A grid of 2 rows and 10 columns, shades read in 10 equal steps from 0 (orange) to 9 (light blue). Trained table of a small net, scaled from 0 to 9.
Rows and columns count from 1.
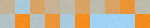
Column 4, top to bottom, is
5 1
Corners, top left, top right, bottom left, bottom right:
5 6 7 0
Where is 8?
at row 1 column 2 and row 2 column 5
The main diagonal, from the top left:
5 0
